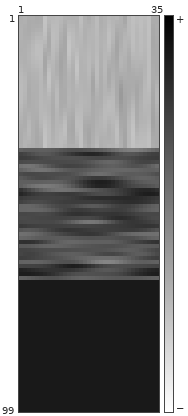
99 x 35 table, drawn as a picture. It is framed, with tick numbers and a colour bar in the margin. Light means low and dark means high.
It is made of 3 by 1 panels. Panel 1,1: low, streaked downward, faint in contrast. Panel 2,1: high, streaked across. Panel 3,1: very high, flat.
